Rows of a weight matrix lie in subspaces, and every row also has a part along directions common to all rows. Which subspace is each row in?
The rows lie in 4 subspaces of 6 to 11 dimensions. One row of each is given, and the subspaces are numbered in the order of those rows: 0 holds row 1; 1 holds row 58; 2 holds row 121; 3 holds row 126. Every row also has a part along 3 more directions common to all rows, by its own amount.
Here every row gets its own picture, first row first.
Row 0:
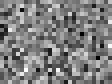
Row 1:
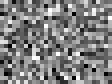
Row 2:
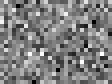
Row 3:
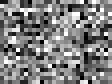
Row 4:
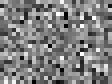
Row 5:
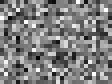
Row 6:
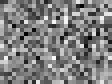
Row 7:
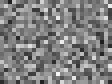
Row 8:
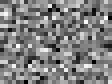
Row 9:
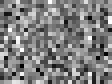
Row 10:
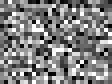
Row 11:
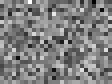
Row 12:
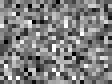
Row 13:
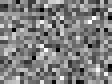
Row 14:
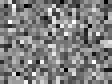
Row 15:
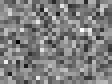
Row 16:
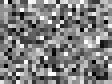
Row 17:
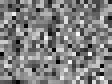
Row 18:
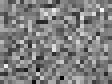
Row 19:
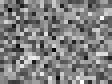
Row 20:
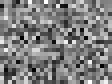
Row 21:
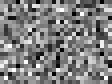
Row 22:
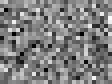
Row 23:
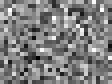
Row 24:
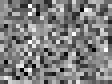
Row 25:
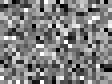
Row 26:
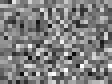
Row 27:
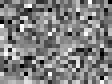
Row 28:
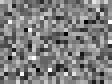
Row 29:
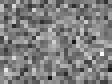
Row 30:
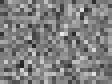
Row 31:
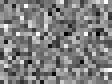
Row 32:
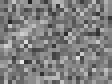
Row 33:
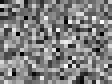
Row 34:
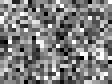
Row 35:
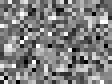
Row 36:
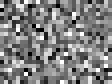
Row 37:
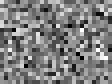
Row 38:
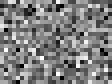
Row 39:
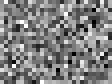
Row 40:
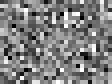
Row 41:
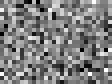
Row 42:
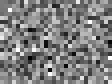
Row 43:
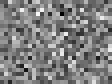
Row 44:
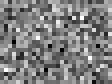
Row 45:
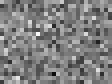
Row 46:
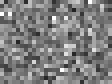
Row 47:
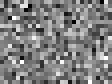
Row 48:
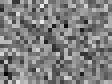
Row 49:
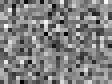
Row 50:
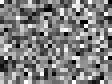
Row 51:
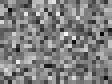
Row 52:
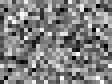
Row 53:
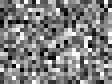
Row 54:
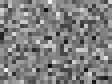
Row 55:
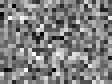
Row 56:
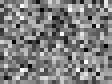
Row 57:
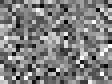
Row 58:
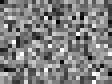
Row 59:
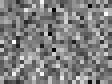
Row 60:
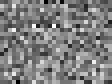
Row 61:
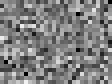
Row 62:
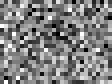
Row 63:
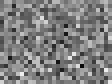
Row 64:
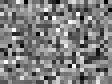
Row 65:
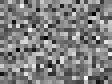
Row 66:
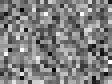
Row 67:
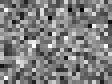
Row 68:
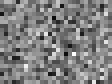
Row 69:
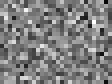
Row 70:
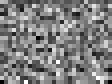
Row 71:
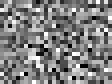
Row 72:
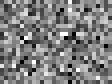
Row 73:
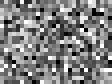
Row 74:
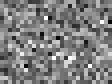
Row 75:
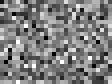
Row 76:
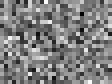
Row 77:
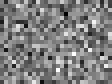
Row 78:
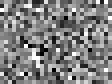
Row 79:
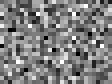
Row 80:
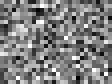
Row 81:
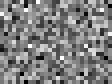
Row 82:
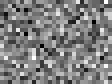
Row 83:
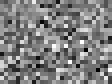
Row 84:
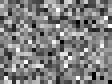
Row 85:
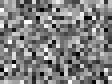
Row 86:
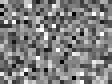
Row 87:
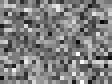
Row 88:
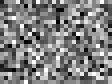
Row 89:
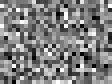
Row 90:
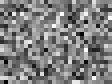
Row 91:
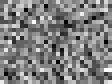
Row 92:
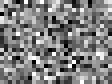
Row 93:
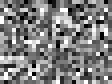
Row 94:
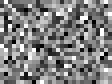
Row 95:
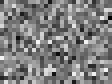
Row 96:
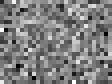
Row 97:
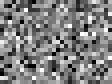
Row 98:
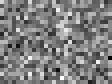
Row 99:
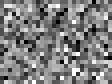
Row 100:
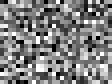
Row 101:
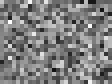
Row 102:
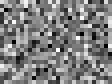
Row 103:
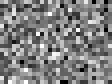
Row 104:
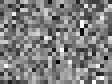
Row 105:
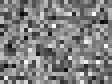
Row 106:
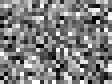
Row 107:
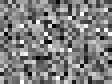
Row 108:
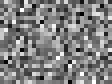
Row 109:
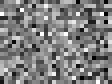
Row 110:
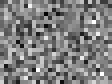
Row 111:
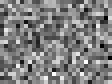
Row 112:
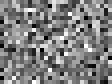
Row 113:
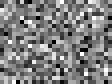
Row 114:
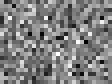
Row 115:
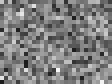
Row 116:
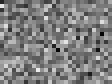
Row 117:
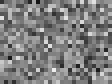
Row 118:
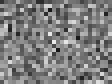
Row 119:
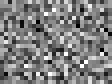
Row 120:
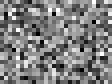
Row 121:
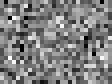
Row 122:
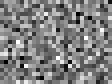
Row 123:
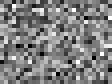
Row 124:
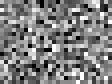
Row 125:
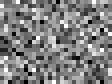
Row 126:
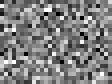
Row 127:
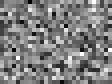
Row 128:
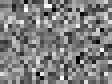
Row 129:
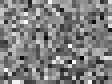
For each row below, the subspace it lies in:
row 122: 3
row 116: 3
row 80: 0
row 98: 3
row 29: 0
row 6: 2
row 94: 2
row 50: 3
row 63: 0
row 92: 3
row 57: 0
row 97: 1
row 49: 0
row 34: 3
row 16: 0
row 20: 0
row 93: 1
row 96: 1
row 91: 0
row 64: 3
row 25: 0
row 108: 3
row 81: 2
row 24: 1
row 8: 0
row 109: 3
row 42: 3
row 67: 1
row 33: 3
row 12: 0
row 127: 2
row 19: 3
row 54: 3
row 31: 0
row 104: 3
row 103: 0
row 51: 3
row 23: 3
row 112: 2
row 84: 1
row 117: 2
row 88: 1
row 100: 0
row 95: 1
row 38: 1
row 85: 2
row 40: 2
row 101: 2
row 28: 0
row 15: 3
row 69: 2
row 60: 0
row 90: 1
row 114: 1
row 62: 1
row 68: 3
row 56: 1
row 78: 0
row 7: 0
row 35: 1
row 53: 2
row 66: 3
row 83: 0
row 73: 2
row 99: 1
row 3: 2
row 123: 0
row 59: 3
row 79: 3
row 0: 3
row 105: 1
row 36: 2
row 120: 2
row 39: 2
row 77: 2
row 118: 3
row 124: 0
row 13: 0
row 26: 0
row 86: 3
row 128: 0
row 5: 1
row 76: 0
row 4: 2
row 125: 0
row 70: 0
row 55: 1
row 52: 1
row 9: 3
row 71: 0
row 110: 0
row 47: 2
